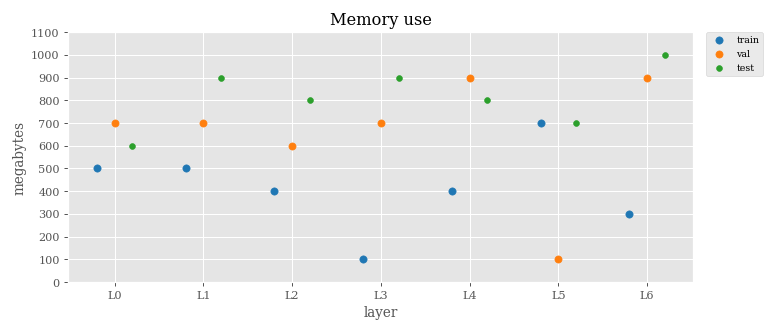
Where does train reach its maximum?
L5
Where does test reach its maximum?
L6
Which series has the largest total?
test
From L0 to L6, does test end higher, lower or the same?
higher
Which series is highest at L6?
test
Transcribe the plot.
Title: Memory use
x-axis: layer, ticks L0 L1 L2 L3 L4 L5 L6
y-axis: megabytes, ticks 0 100 200 300 400 500 600 700 800 900 1000 1100
Legend: train, val, test
Values:
train: 500 500 400 100 400 700 300
val: 700 700 600 700 900 100 900
test: 600 900 800 900 800 700 1000
